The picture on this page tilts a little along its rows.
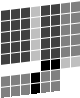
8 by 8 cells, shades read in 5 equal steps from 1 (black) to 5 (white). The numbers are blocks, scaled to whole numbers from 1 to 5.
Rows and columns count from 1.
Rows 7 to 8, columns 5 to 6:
3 3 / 3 3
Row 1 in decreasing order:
4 3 3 2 2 2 2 2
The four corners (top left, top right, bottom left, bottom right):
2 3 3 5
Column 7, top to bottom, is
3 3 3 3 3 4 5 5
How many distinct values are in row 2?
3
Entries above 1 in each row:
8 8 8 8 8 6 7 7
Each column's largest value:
5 5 5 5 3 3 5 5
